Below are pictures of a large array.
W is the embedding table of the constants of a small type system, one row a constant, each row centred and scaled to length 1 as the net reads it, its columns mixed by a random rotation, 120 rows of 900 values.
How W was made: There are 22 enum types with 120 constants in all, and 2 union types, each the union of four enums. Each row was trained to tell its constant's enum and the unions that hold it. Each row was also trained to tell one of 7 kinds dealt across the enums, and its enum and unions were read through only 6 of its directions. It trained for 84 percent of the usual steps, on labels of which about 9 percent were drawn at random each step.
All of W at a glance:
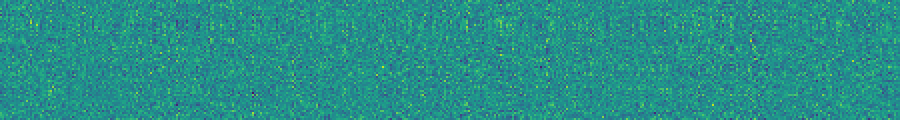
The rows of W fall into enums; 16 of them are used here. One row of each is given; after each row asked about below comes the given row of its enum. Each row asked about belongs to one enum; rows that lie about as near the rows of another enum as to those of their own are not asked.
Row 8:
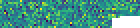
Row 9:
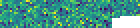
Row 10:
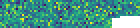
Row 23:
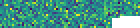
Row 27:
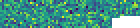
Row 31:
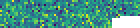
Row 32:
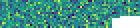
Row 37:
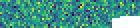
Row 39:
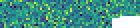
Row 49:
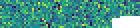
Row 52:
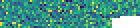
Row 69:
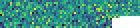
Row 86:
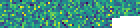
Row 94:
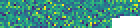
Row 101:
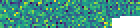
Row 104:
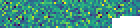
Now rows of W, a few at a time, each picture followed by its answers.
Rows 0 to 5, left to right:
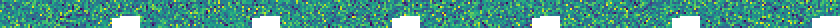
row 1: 86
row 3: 86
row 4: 23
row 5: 27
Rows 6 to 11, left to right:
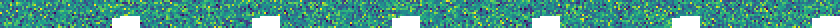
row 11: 8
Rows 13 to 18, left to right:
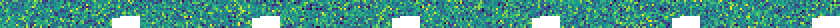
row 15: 101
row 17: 27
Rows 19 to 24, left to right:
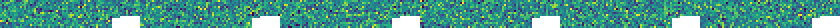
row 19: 9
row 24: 27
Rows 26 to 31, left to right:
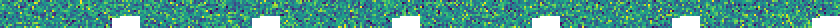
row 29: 8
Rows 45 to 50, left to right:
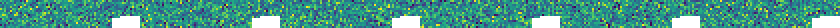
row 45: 9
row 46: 52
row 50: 23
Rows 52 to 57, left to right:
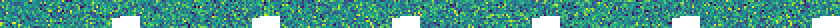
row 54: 31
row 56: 37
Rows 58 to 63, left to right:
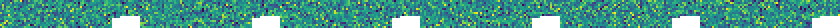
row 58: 32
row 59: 52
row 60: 86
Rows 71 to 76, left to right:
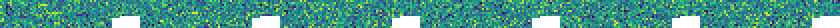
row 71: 86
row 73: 104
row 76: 104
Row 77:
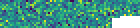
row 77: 32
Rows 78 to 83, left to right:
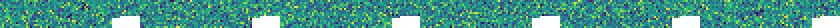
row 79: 69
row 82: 8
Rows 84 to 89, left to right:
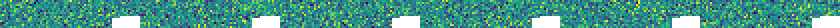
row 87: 9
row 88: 101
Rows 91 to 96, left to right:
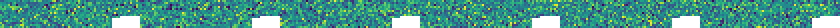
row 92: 101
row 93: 32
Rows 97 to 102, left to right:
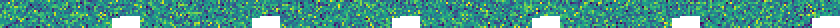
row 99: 31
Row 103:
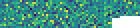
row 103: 23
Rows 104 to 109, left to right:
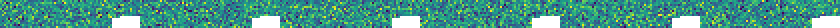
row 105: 8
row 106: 94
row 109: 101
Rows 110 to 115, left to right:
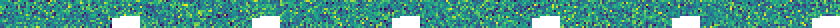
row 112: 9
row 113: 27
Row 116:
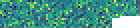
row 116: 39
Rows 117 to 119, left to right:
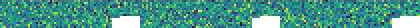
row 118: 32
